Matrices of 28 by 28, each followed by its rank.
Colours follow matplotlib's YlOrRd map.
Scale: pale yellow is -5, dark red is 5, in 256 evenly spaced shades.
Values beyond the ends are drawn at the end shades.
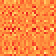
three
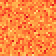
full rank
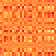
two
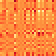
two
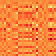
two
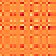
one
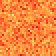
full rank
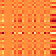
one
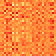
three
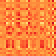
two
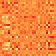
three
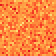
full rank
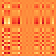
one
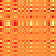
one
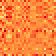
three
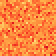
full rank
